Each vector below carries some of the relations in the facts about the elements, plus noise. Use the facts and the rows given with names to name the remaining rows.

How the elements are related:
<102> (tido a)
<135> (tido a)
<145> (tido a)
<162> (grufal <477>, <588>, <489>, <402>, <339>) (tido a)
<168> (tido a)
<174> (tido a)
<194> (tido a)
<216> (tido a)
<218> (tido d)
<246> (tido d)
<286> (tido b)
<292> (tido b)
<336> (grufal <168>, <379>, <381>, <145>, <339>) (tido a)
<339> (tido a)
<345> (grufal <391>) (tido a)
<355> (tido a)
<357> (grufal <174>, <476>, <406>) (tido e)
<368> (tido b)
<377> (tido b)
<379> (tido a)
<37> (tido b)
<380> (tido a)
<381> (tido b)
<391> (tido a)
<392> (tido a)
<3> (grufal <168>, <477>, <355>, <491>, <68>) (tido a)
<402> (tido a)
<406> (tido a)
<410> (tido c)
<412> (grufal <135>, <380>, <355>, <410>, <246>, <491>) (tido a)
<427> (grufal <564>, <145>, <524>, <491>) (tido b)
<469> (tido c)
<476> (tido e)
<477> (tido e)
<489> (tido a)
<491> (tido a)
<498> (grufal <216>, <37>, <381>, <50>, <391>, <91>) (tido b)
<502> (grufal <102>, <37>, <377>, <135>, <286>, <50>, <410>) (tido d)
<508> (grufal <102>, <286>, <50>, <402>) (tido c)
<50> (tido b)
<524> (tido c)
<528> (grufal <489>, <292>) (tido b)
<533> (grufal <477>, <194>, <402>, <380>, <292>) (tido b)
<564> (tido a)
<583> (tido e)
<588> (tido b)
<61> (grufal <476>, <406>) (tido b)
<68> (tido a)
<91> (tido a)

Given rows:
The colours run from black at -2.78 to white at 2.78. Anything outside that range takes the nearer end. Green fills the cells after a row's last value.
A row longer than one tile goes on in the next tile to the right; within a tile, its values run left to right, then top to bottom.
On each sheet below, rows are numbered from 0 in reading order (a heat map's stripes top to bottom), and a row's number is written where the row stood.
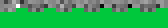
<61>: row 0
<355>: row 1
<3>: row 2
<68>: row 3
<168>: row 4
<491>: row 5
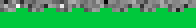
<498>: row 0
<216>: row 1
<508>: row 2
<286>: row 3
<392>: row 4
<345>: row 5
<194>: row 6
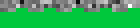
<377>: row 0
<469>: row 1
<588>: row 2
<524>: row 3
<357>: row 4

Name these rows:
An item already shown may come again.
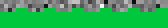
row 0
<412>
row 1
<489>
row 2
<469>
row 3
<528>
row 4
<588>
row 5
<68>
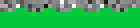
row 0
<427>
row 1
<402>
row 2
<246>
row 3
<533>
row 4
<162>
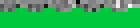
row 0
<68>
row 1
<145>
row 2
<292>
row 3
<194>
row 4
<502>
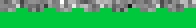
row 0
<368>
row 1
<564>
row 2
<218>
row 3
<583>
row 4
<102>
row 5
<368>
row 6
<477>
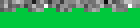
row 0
<410>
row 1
<498>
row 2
<345>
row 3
<588>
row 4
<476>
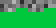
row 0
<381>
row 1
<336>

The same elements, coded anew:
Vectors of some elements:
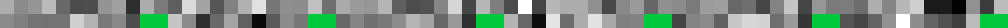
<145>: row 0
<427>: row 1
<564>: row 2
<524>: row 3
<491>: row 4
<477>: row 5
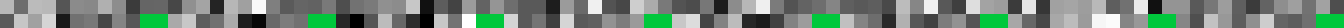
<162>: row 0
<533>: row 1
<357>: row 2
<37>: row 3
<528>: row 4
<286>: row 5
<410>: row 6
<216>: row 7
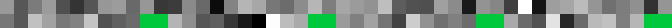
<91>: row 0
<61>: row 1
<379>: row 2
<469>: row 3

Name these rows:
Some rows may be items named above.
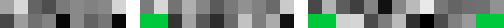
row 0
<218>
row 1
<246>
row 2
<528>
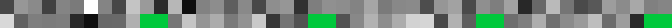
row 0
<498>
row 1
<489>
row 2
<68>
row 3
<102>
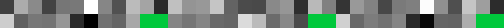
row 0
<498>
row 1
<145>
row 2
<498>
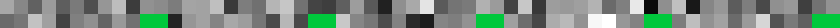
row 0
<392>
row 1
<412>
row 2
<368>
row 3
<410>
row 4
<489>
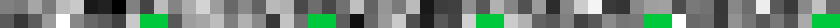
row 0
<477>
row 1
<3>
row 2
<583>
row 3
<588>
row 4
<381>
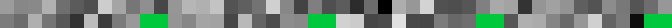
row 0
<345>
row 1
<336>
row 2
<292>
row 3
<402>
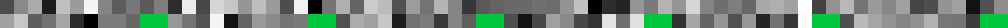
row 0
<533>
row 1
<508>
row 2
<162>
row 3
<476>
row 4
<502>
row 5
<194>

